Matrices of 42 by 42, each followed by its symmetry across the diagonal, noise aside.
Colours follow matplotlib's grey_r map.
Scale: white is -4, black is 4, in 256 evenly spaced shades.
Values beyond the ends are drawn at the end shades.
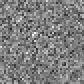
symmetric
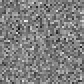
neither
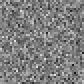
neither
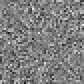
antisymmetric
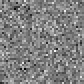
neither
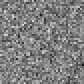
neither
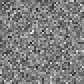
symmetric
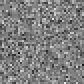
antisymmetric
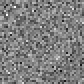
symmetric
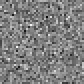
antisymmetric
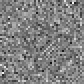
symmetric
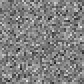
symmetric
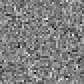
antisymmetric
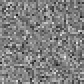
antisymmetric
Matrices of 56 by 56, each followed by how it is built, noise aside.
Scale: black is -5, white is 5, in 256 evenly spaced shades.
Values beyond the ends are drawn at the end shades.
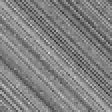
Toeplitz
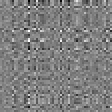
low rank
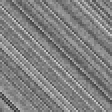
Toeplitz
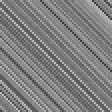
Toeplitz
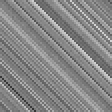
Toeplitz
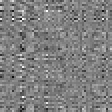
low rank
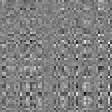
low rank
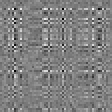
low rank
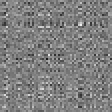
low rank
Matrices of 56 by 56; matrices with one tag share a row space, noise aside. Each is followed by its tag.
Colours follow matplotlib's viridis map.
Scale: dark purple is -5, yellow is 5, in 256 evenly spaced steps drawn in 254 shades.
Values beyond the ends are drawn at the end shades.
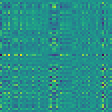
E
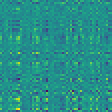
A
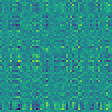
A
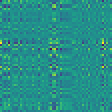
E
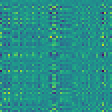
E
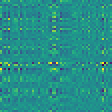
E
